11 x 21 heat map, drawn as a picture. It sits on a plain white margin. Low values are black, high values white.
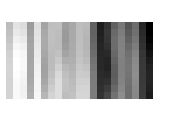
The field climbs toward the left. Streaks run downward. The ninth with the lowest average is the top right.
